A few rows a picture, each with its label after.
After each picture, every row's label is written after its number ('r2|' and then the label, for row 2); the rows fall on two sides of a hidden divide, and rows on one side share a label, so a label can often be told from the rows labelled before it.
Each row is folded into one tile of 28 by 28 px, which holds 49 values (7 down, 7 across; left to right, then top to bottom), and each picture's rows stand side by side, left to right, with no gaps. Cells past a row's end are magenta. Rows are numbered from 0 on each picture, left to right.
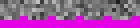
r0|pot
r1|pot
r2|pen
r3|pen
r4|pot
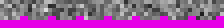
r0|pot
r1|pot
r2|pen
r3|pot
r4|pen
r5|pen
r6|pen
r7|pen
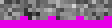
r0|pen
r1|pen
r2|pen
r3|pot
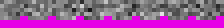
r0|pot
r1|pen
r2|pen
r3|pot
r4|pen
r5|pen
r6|pot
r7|pen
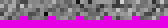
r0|pen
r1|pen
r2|pot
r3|pot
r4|pot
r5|pot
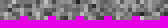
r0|pot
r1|pen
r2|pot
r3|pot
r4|pen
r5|pen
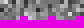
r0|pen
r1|pot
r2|pot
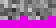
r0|pen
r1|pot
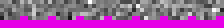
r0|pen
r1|pen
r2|pen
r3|pen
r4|pen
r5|pen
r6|pen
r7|pot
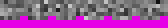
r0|pot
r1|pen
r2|pot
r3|pen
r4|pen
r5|pen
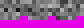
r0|pen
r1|pen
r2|pen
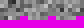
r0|pen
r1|pen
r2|pen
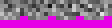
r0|pot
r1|pot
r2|pot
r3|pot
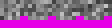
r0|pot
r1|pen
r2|pen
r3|pen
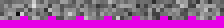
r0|pen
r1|pen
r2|pot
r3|pot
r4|pen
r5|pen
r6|pen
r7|pen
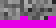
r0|pot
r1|pen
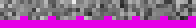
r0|pen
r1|pen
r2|pen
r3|pen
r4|pen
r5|pot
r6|pot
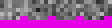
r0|pot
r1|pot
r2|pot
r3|pen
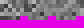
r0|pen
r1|pen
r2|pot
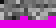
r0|pot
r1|pot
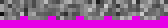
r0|pen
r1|pot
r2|pot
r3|pot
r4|pen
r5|pot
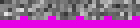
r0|pot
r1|pen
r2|pot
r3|pot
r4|pot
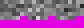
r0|pen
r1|pen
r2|pot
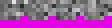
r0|pot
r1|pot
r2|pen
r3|pen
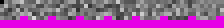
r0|pot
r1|pot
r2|pot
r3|pen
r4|pen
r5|pot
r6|pot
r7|pot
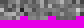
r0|pot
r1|pot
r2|pen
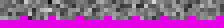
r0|pot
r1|pot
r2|pot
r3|pot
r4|pot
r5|pot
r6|pen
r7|pen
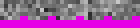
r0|pot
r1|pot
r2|pen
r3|pot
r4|pen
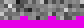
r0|pen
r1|pen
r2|pot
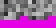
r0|pot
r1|pot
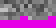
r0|pot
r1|pot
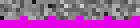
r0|pen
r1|pot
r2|pen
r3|pot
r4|pot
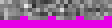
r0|pen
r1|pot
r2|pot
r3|pen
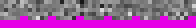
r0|pot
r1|pot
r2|pot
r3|pot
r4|pot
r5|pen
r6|pen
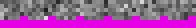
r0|pot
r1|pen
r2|pot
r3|pot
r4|pen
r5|pen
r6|pot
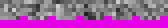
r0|pot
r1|pen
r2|pot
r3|pen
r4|pot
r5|pen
